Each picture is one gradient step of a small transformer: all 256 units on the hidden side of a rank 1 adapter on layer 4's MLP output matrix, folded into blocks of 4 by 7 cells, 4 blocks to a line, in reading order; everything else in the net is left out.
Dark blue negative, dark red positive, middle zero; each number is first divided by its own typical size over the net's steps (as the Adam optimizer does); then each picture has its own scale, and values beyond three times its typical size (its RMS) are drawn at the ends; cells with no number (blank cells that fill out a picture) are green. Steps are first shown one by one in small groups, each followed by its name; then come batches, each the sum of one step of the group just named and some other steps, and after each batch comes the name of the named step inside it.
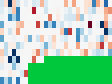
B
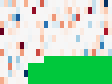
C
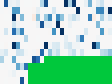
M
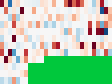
B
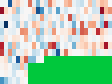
B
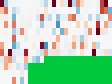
M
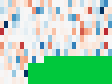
C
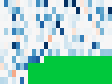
M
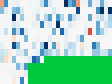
M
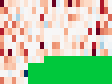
C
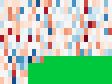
B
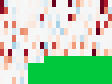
M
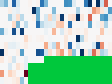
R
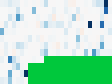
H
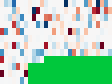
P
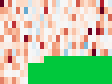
P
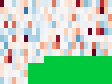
R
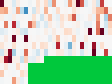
P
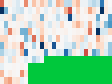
P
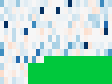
P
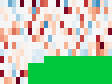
P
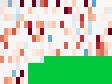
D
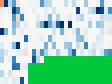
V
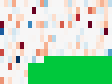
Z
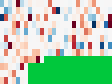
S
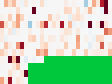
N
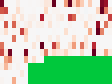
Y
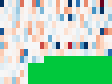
D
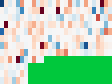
D
